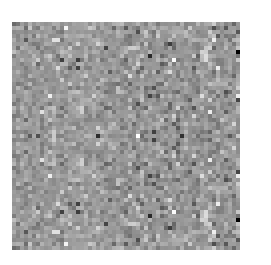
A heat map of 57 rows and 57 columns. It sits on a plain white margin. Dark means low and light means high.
No overall slope runs across the table. A few values lie far out on both sides of the bulk. No single row or column stands out from its neighbours. The grain is fine, like static. No regular stripes run through it. There is no seam. It is mirror symmetric from top to bottom.
